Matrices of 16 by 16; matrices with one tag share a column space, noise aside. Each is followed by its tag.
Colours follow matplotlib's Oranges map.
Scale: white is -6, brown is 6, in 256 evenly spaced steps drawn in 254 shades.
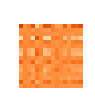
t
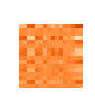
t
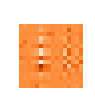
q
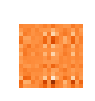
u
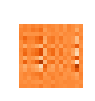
q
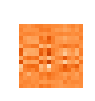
q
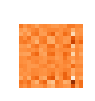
u
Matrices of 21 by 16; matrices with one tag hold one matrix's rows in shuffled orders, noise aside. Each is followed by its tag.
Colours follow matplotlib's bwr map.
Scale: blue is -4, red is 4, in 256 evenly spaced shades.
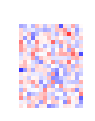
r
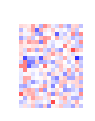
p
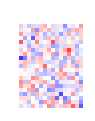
r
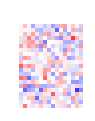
p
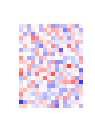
r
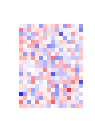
r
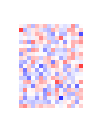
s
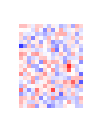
r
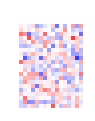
p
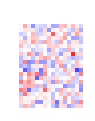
p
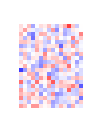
r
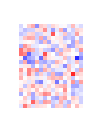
p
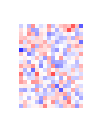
r
